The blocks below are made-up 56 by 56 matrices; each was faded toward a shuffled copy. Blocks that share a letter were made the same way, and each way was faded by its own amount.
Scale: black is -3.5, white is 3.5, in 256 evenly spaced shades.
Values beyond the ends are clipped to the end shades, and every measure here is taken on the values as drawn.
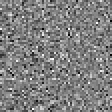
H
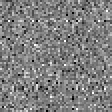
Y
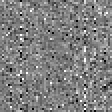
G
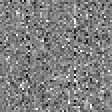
G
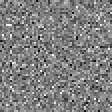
Y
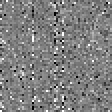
G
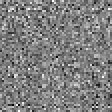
H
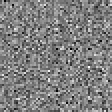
H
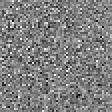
H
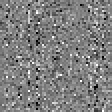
G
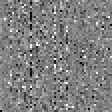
G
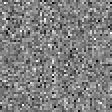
Y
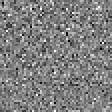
Y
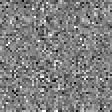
Y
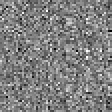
H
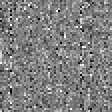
G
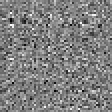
H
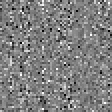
G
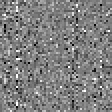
G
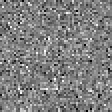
Y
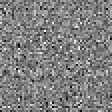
Y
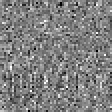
Y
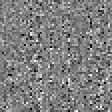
G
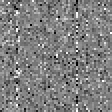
G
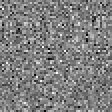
Y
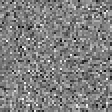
Y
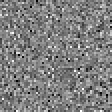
Y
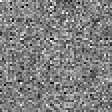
H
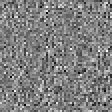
H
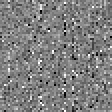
G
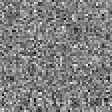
H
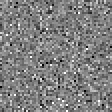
Y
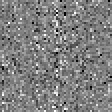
G
